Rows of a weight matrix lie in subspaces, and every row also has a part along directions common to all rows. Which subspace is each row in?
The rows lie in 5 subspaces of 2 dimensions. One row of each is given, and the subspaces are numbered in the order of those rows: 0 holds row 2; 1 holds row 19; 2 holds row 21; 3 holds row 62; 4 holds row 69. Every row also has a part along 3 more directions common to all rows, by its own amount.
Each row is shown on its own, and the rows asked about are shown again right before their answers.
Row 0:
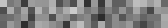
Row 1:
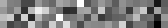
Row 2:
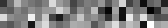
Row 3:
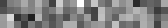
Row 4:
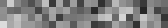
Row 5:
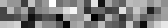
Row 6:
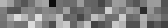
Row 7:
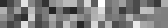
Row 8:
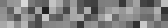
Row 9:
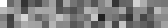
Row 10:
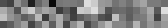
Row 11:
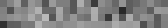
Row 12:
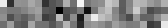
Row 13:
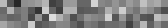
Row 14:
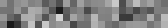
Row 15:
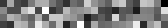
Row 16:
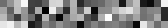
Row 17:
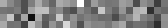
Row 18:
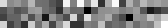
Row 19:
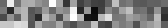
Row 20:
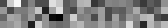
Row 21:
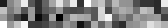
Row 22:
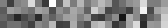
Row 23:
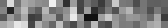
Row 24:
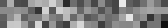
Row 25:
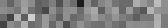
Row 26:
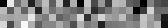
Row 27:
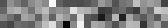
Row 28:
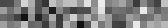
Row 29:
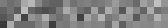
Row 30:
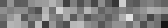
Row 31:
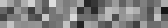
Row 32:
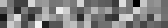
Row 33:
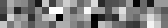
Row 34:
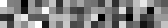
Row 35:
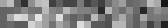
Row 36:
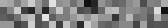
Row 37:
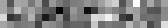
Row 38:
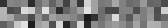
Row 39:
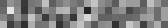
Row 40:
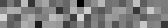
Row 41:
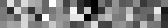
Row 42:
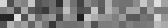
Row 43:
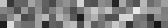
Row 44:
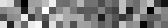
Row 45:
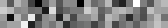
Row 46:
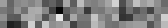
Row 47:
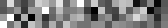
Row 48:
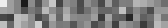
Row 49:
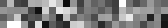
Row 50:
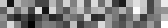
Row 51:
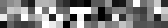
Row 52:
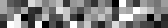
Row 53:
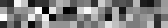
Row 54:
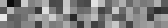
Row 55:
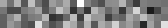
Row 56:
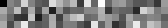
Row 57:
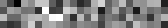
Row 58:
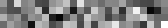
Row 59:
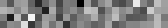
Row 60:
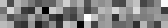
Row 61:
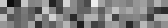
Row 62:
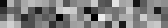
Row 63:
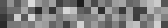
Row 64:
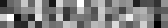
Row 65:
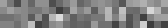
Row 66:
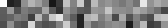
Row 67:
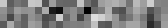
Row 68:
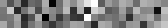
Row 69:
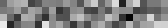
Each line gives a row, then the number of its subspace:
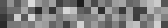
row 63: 3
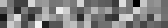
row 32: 4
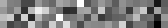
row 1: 3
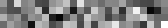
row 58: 0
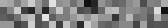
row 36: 1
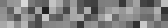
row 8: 1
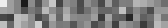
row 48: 3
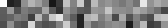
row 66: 0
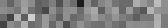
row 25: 3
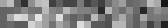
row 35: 2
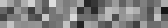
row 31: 1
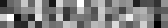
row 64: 3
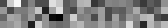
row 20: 0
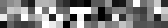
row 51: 2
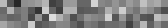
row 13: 0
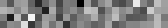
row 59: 3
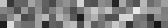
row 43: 4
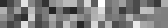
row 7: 2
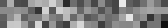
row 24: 4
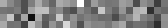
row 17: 3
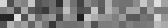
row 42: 3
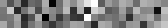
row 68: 1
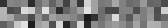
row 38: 1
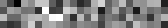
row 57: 0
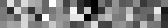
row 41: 1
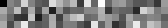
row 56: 2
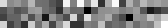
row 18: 4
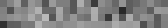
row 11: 0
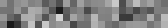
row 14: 4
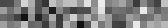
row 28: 2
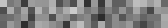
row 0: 2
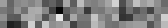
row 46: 4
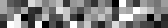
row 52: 4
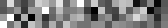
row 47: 3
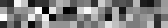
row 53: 0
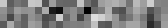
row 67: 4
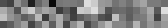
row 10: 1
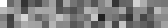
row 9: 3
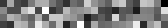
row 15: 1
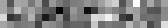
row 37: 4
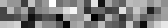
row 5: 2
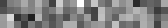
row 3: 3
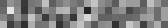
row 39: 1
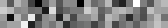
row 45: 3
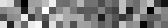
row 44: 3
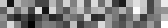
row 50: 2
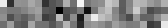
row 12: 4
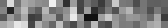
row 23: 1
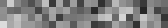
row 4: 2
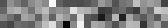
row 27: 2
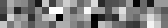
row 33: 4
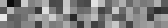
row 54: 0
